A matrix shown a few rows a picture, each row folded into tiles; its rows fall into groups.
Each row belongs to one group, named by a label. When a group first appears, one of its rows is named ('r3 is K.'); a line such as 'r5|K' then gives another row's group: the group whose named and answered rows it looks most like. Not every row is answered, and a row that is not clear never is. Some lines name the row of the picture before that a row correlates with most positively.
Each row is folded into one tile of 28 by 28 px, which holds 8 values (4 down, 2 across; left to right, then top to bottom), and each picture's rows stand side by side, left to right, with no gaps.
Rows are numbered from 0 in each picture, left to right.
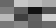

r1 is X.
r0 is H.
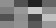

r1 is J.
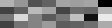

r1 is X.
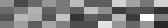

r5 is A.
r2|H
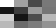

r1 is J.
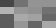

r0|J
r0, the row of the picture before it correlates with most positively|1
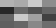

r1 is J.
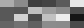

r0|X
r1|J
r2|H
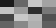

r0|J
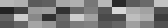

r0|X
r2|X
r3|H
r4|J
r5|H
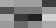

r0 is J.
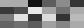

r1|J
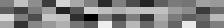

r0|A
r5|J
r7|X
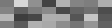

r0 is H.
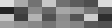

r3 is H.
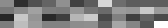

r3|H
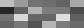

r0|X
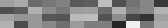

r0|A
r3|H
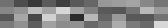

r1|J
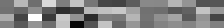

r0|H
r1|H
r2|A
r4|J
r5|X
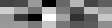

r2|H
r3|J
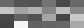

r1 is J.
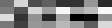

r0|H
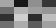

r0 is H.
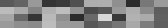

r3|X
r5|H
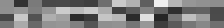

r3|J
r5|H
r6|X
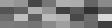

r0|X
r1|J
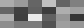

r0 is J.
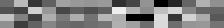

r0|A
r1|J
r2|X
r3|X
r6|J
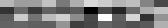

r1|X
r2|A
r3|X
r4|X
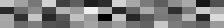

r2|J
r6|X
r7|J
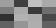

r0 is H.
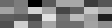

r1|J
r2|X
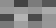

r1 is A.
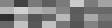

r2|H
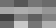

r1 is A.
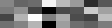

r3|J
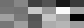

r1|J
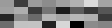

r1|A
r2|A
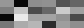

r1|A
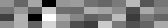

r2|A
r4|H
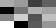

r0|A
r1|J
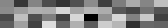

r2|J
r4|A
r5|H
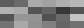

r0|J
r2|X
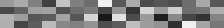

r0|A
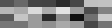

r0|J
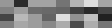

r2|A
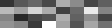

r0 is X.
